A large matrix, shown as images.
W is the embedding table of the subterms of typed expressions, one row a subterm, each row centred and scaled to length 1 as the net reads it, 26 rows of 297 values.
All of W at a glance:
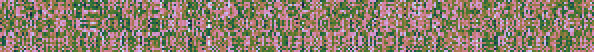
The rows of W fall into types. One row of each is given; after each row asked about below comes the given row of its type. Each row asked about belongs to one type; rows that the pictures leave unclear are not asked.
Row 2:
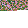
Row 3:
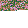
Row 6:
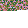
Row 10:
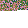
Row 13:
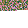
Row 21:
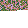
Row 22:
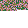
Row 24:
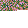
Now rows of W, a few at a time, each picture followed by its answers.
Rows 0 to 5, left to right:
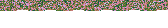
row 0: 24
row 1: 3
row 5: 6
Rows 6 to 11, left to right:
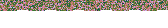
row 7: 3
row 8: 3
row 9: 13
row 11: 10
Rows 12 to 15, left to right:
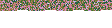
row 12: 10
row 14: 10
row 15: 6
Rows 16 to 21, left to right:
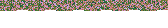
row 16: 24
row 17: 24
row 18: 21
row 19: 22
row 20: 22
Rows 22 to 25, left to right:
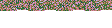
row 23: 2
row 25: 2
